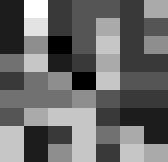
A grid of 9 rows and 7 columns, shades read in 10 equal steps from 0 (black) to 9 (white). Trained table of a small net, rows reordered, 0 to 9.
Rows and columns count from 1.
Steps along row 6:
same same up down down same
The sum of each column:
30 45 28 37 40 27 29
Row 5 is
2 4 5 0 7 3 3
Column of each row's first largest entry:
2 2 5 2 5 4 3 1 1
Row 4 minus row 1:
3 -2 -1 -1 3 0 -4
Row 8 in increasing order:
1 1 2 4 6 7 7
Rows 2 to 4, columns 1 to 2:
1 8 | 1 5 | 4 7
